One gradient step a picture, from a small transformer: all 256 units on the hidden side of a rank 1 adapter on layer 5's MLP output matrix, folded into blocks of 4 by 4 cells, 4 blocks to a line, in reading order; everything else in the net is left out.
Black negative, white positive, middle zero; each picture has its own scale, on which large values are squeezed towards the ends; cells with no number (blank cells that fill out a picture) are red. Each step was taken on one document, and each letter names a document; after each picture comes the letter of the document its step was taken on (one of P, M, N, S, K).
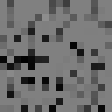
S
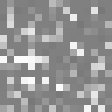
S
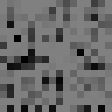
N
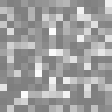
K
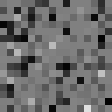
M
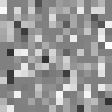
M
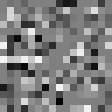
N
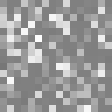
M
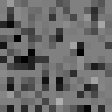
N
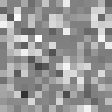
M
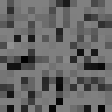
N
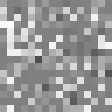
M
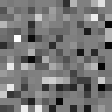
N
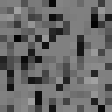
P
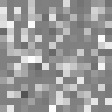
M
